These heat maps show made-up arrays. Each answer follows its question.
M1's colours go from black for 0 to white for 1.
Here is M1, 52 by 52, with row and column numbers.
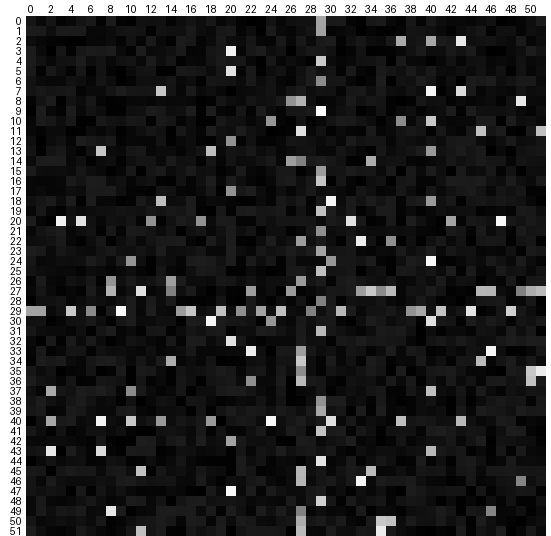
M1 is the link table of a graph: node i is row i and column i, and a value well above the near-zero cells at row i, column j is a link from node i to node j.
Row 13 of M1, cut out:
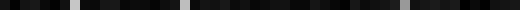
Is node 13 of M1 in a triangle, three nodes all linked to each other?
yes
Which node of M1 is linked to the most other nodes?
node 29
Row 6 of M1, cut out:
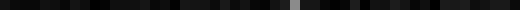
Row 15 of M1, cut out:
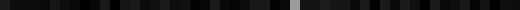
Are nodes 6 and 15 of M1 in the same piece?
yes
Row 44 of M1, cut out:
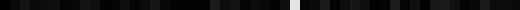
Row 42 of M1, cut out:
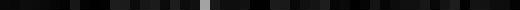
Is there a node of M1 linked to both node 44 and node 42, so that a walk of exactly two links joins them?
no
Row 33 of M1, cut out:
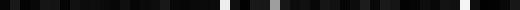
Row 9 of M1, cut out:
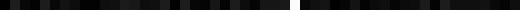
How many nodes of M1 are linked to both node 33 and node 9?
0
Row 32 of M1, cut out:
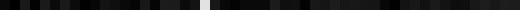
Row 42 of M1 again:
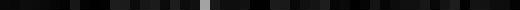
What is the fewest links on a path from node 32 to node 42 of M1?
2
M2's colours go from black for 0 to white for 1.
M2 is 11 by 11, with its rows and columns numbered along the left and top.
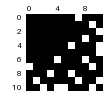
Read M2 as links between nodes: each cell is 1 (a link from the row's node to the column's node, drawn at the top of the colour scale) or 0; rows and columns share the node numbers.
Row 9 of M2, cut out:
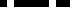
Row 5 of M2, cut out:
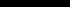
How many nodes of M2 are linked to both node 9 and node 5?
1
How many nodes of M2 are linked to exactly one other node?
5
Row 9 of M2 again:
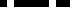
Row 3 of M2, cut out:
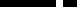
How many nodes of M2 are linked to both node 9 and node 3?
0
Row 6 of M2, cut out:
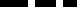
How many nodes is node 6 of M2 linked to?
2
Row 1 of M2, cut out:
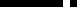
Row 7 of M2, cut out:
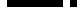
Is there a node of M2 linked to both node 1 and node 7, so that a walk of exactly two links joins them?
yes
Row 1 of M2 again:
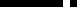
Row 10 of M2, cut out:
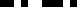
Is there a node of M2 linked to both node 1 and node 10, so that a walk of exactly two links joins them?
yes
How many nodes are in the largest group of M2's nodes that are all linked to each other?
2
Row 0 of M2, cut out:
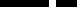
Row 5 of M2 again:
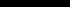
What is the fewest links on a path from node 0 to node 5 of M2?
4
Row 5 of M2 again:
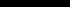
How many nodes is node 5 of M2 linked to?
1
